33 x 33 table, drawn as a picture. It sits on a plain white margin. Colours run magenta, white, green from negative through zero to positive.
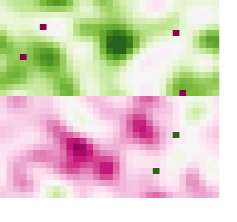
The texture is blotchy. Six lone cells stand out: two far higher and four far lower than their neighbours. The top part is higher, up to a seam about 50% of the way down. On average the colour sits 50% of the way up the scale. The bottom middle is the ninth with the lowest average. The ninth with the highest average is the top middle.
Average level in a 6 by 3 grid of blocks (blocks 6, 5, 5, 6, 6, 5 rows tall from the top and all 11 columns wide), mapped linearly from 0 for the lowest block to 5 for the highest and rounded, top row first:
453 / 553 / 544 / 112 / 002 / 111
